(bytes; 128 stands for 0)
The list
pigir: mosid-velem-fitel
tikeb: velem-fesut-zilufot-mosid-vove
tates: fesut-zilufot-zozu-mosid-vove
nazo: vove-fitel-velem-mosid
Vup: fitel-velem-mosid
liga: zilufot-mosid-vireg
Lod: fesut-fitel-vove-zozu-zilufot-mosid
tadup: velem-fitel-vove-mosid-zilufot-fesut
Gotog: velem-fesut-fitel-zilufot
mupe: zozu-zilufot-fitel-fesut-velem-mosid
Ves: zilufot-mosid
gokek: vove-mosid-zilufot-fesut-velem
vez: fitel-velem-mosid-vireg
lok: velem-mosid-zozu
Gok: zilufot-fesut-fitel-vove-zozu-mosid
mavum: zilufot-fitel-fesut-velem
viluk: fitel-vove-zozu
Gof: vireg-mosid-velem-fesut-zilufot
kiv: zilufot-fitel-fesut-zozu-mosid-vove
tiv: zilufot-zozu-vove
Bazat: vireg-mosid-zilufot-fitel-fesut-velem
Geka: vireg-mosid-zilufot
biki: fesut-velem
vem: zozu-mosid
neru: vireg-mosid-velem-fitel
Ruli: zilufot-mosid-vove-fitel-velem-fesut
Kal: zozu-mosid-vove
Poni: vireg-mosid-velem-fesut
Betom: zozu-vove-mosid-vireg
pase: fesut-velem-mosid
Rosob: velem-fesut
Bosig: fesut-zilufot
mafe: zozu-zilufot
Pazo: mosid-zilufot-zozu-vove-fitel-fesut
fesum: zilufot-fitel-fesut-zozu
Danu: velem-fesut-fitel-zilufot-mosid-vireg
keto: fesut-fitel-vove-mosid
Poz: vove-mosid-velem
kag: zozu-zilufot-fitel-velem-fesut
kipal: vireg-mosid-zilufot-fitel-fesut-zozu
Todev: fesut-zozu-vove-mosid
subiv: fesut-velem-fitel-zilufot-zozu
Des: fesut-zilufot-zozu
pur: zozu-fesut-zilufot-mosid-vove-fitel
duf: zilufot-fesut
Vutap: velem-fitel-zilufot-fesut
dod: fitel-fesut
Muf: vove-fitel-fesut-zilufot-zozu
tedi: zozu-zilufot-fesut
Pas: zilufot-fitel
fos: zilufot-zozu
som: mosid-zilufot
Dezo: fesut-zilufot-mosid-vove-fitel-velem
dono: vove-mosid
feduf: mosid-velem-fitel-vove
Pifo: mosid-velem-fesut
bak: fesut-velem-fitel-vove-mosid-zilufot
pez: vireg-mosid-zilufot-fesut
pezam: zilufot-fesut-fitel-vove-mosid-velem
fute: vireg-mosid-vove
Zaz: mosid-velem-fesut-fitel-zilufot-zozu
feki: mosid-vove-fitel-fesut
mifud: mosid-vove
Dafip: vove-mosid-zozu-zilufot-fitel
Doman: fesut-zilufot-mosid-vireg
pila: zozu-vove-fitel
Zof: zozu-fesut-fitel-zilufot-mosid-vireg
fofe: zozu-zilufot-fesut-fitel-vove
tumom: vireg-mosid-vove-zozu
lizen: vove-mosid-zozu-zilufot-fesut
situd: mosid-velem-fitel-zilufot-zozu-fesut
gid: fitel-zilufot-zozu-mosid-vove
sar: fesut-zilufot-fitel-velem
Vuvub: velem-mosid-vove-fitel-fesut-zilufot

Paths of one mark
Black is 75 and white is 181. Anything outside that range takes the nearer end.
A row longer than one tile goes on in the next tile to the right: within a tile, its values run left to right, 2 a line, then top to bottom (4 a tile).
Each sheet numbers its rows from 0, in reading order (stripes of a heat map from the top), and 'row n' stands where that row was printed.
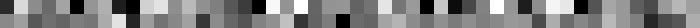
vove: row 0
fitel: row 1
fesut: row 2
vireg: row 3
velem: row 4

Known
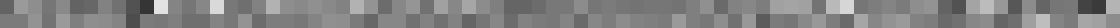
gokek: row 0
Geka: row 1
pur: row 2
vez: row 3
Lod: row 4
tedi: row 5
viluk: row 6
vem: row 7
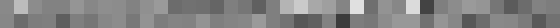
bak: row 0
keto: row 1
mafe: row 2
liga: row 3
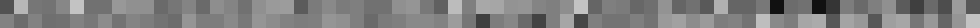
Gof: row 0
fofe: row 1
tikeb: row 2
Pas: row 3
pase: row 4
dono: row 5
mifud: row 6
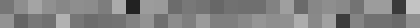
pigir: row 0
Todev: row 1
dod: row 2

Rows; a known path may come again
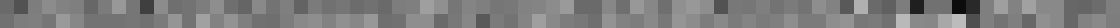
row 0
Danu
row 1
Bazat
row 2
Gok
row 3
tates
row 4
fofe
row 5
kiv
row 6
dono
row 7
vez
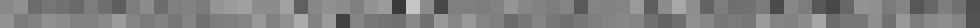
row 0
keto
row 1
kag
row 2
dod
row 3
tadup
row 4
Gotog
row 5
nazo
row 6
gokek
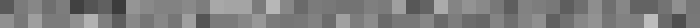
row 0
Ves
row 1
tedi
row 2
Zaz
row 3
Doman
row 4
mavum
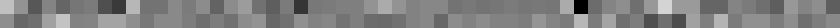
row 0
vem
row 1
lizen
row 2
Vutap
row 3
Lod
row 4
Rosob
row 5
feki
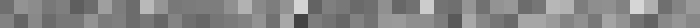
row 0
sar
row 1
Des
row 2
pase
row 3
Kal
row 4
pila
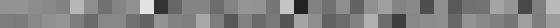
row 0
pur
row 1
lok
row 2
fos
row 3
fute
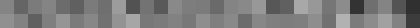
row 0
feduf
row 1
situd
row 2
Poz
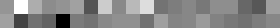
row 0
Bosig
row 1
viluk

